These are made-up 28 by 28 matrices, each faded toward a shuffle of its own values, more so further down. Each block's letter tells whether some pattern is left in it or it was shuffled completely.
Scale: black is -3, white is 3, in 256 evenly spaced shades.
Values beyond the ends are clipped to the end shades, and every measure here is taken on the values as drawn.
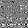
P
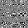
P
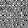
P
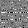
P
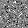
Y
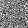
Y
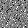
Y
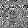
P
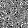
Y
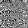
P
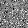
Y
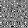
P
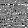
P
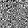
P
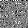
P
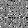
P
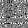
P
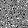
Y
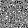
Y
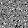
Y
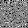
P
